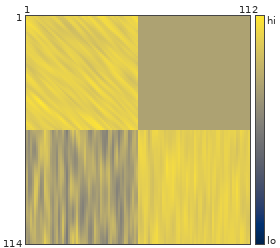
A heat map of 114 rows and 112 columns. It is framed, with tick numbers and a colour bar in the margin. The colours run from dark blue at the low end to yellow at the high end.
The table splits into 2 rows of 2 panels. Panel 1,1: very high, slanting down to the right, faint in contrast. Panel 1,2: high, flat. Panel 2,1: high, streaked downward. Panel 2,2: very high, streaked downward, faint in contrast.
